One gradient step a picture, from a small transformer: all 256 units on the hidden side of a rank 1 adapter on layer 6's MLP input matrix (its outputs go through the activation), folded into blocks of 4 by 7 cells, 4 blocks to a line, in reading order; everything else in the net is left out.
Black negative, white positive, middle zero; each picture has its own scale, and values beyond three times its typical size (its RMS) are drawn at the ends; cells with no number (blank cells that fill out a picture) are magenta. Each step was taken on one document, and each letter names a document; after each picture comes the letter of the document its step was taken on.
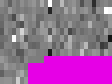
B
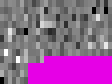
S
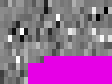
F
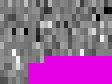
F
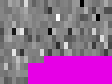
S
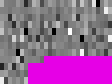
B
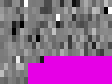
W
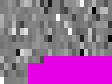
B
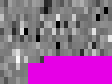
F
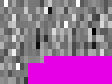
S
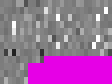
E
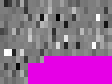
E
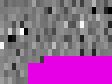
B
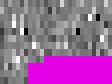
S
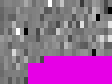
F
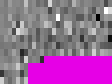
F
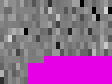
S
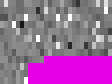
E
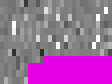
E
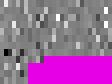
E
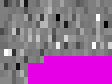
E
